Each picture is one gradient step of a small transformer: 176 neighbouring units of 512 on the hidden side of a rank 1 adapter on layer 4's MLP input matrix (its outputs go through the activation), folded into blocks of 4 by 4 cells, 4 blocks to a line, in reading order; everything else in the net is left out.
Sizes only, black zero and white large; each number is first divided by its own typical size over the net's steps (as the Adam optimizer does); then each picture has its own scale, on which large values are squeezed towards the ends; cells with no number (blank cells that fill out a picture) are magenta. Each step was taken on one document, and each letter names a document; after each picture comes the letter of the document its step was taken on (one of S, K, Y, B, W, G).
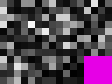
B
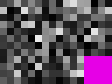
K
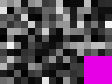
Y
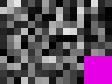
B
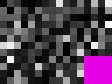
Y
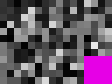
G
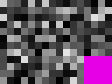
K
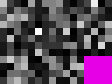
B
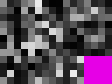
K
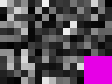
B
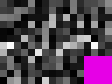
Y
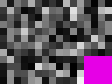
K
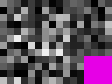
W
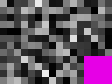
K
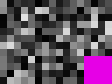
Y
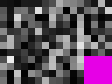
Y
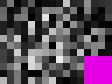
G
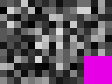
K
